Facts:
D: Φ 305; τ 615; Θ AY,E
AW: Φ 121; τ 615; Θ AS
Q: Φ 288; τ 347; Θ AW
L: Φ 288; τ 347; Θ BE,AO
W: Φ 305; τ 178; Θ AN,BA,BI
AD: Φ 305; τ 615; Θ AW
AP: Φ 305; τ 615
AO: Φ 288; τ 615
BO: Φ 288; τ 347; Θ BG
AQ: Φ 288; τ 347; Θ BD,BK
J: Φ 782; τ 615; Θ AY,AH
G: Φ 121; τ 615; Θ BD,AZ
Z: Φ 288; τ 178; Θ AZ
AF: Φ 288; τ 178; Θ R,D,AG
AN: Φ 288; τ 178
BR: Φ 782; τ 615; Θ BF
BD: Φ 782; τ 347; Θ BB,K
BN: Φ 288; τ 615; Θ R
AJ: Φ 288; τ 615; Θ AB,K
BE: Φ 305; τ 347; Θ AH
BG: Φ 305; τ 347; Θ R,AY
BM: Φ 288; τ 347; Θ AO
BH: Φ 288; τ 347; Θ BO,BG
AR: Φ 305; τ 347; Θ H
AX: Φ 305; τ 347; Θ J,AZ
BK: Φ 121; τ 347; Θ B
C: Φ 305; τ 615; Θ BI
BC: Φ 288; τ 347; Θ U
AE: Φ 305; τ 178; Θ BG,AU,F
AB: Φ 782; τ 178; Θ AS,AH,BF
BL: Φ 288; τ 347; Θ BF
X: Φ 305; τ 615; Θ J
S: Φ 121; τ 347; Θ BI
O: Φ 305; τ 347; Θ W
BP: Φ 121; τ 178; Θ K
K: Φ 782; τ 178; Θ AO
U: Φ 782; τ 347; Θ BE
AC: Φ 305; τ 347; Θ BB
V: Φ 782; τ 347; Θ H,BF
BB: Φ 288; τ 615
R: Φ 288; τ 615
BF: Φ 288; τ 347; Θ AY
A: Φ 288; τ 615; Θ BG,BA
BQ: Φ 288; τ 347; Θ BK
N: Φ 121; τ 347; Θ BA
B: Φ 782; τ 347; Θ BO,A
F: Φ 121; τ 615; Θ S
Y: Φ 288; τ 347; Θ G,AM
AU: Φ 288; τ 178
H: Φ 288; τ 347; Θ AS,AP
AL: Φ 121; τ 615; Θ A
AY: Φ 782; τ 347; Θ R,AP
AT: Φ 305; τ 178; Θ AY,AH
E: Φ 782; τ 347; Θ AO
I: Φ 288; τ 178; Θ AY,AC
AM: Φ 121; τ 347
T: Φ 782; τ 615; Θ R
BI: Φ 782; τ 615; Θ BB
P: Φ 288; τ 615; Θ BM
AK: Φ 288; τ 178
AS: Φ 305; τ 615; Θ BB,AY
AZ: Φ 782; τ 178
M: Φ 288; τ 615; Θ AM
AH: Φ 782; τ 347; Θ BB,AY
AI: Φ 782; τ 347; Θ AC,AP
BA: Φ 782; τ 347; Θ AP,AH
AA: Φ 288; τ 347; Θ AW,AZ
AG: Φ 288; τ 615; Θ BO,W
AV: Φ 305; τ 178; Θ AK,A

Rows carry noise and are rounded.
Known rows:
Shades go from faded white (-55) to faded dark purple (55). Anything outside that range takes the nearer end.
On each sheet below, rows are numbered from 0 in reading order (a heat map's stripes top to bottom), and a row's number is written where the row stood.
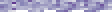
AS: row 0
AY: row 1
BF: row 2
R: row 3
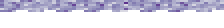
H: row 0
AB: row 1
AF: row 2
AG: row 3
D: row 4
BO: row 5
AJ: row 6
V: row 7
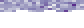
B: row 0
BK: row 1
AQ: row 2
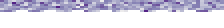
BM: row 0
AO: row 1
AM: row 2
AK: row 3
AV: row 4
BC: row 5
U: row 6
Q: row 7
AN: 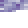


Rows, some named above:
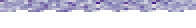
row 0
E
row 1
BB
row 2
AJ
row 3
AD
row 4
BE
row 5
AD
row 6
T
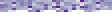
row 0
AP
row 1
Y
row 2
M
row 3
AX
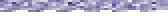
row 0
AO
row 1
BL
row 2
P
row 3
N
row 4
AK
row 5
AR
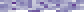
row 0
D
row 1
Q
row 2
A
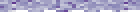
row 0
AX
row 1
BD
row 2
Z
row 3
BI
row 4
BE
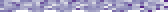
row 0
I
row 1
BP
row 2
AW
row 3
G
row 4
BH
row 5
M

